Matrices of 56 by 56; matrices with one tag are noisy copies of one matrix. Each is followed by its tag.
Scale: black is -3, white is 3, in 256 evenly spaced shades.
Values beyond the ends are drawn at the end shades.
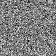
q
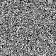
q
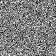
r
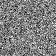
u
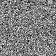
q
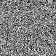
q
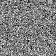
q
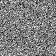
r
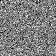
r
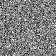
u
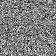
q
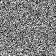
r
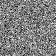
u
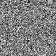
q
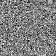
q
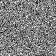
r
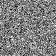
u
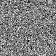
q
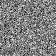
u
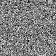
q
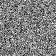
u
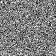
r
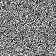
r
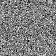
q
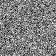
u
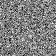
u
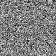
q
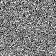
r
